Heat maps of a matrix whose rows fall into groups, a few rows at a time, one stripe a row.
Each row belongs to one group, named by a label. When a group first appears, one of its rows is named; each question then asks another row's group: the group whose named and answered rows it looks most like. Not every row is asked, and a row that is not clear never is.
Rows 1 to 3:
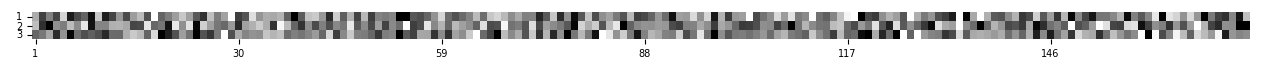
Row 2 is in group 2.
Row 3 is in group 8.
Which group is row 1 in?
8
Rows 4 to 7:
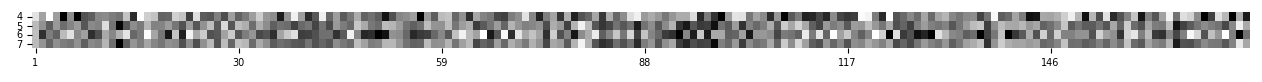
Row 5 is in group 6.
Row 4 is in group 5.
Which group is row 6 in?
2
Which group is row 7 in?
6
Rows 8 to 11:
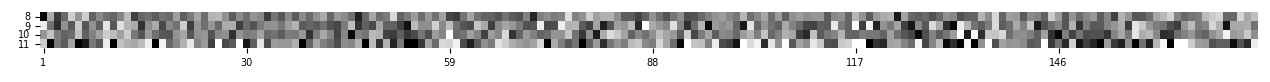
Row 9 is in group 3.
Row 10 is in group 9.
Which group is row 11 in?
8
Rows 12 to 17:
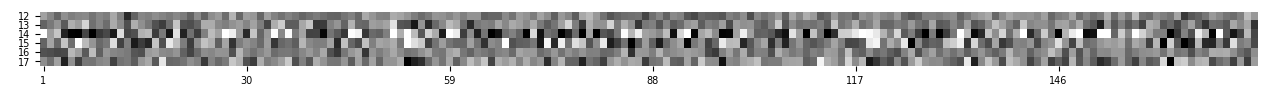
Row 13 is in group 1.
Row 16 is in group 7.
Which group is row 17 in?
8
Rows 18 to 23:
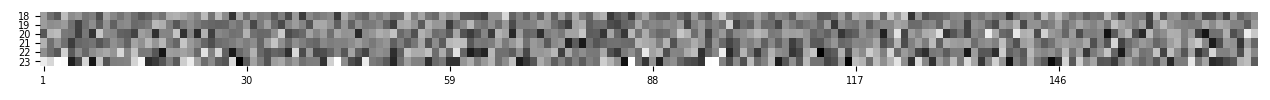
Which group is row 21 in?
5
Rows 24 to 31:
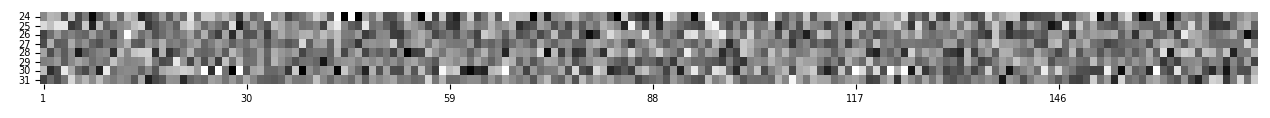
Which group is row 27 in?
5
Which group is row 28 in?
8
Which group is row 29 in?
1
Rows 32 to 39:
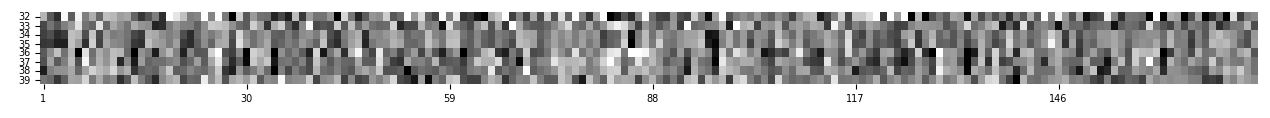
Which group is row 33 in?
1
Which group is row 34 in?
7
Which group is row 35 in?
7
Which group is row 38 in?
9
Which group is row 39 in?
1
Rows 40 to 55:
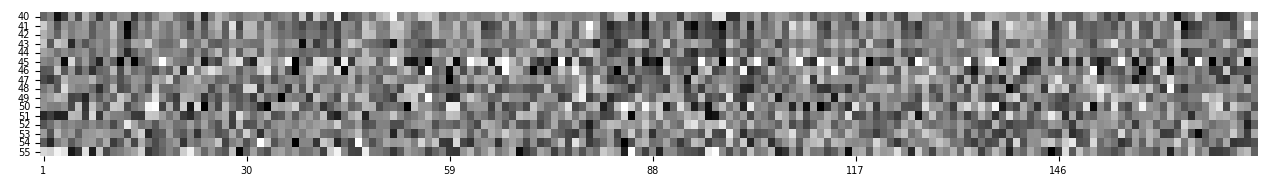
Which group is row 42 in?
6
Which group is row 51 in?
7
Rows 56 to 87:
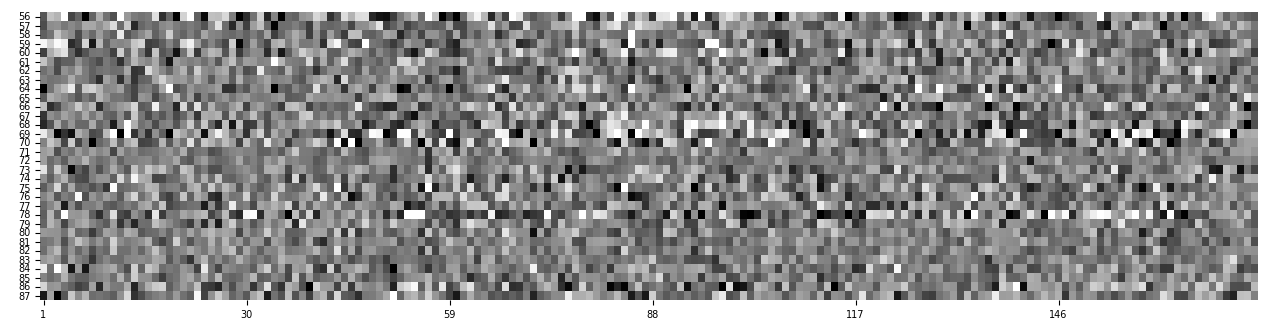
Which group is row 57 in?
9
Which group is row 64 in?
9
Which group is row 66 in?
2
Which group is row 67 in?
1
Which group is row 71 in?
3
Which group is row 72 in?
1
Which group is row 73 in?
5
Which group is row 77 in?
8
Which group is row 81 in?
1
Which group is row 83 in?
2
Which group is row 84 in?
5
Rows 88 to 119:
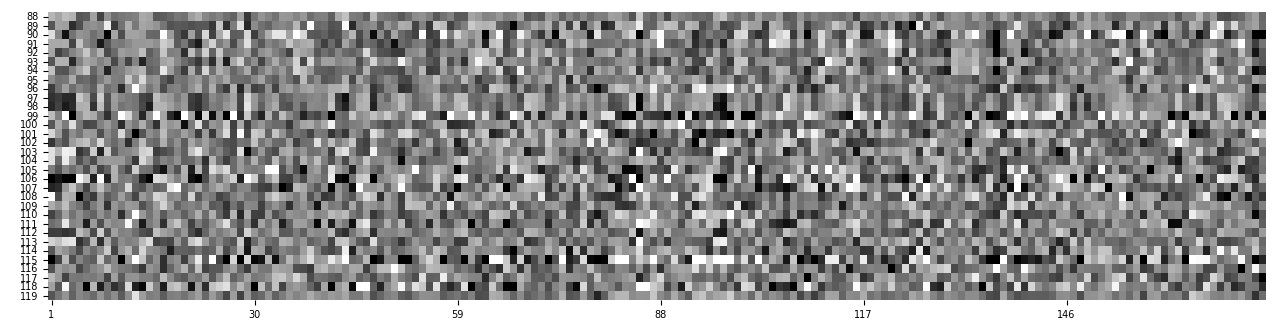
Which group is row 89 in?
8
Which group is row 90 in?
2
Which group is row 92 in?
2
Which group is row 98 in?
7
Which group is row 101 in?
6
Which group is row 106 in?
7
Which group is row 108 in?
5
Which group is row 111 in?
9
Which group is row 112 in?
7
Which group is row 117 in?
2
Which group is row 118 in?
9
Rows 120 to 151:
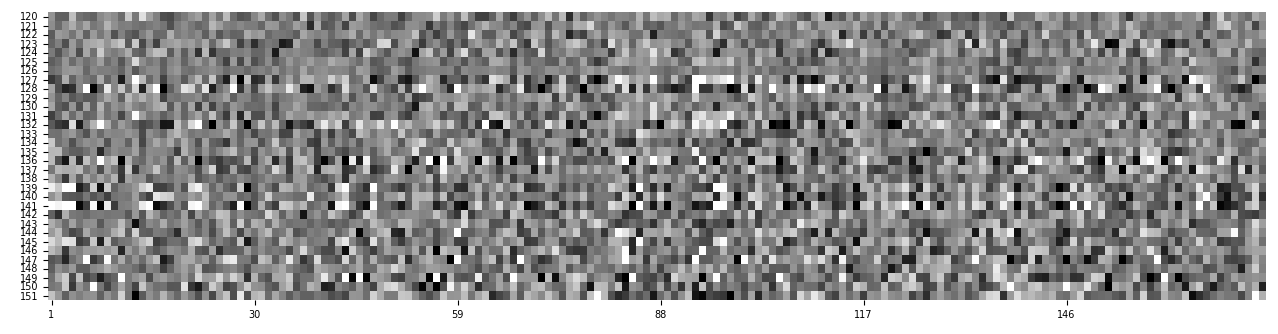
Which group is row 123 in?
9
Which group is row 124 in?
3
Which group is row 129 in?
8
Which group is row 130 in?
3
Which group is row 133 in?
9
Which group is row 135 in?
9
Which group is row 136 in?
3
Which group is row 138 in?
3
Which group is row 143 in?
6
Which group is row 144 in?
9
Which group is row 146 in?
3
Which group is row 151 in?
6
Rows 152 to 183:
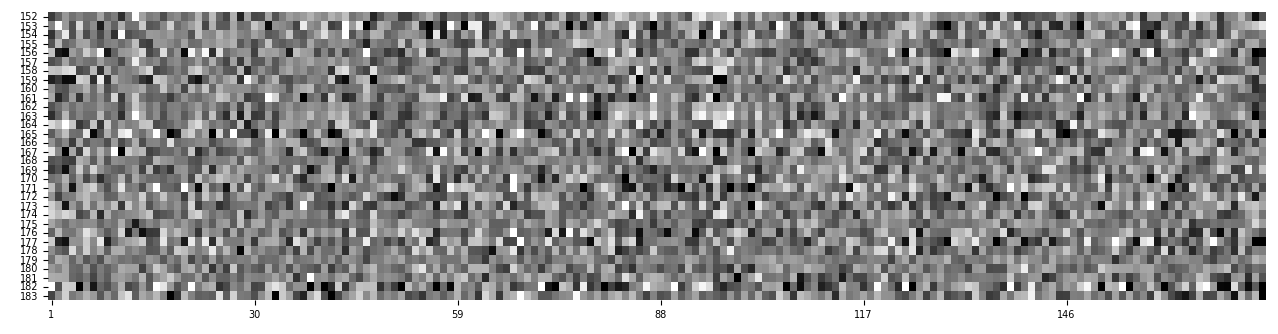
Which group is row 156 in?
2
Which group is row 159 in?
7
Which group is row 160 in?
2
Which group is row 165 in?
1
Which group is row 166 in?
8
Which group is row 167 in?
3
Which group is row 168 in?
7
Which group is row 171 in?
1
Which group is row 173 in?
3
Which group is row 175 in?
6
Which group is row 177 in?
2
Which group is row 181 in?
5
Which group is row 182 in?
5
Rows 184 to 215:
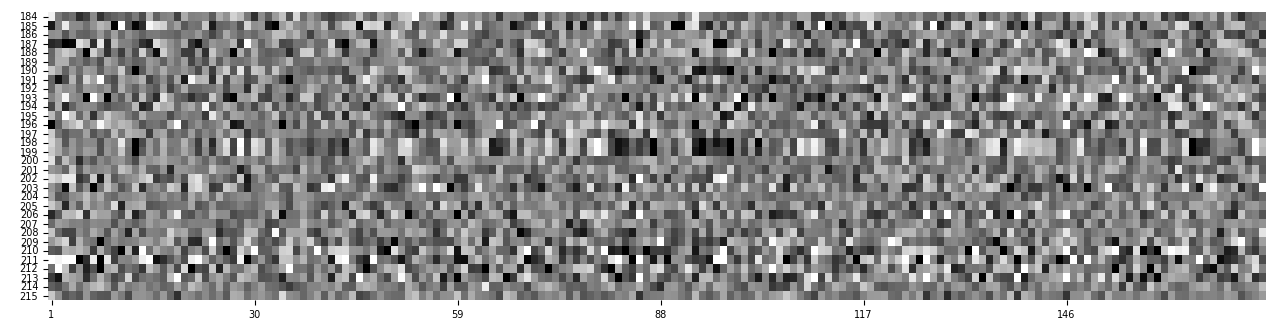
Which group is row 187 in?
7
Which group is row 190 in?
6
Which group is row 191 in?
2
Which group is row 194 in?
5
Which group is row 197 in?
3
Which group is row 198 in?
6
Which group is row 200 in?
5
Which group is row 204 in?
2
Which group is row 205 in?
3
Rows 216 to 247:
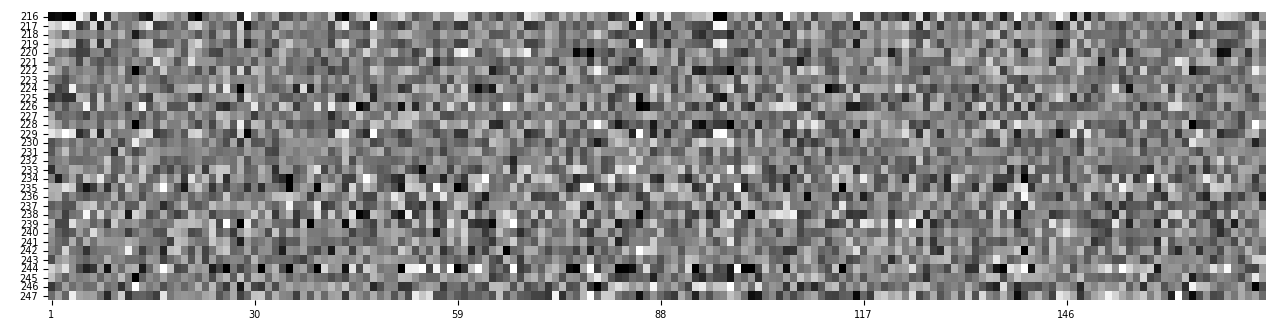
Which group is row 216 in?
7
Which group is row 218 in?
6
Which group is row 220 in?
5
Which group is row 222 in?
6
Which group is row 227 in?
9
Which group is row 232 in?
8
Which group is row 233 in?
1
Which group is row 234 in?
2
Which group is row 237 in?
1
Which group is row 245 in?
6
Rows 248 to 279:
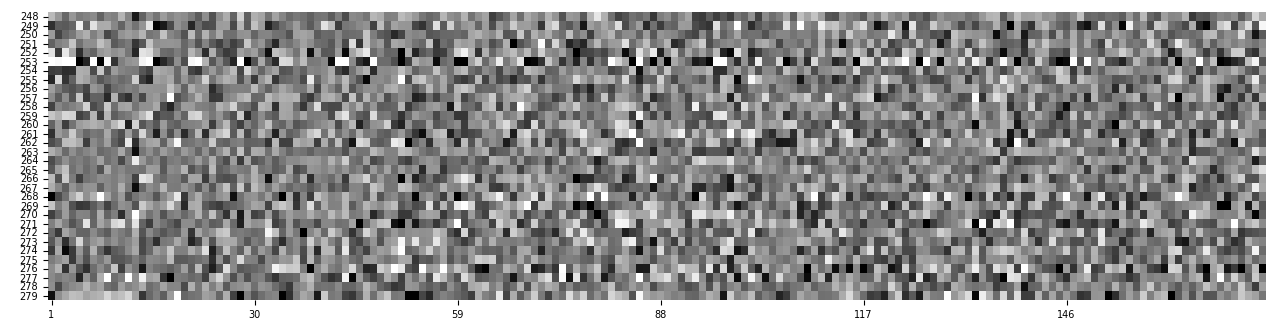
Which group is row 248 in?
6
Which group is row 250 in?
2
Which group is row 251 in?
3
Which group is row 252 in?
5
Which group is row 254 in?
7
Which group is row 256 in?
5
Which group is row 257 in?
8
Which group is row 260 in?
9
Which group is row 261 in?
1
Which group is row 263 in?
6
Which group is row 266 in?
5
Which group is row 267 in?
6
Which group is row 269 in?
5
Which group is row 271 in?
9
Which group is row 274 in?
5
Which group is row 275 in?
8
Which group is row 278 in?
2
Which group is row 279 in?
9
